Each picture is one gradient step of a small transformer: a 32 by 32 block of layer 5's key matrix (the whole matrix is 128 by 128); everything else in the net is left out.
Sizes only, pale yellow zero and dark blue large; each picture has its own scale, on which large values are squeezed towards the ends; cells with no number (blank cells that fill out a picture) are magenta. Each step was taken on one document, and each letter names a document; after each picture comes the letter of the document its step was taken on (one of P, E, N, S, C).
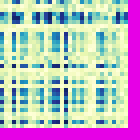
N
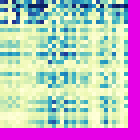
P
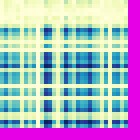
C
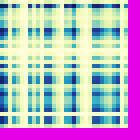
C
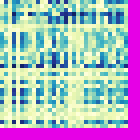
N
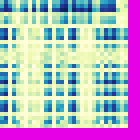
C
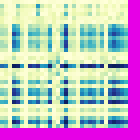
N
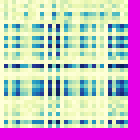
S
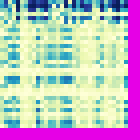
P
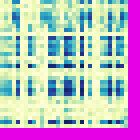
S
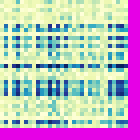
S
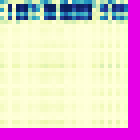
C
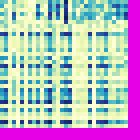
N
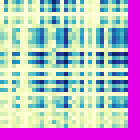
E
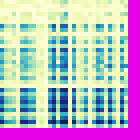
N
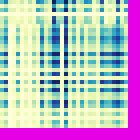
E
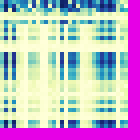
C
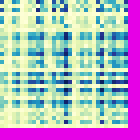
E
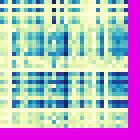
E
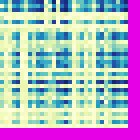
E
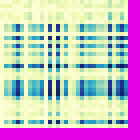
S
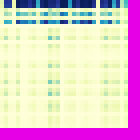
C
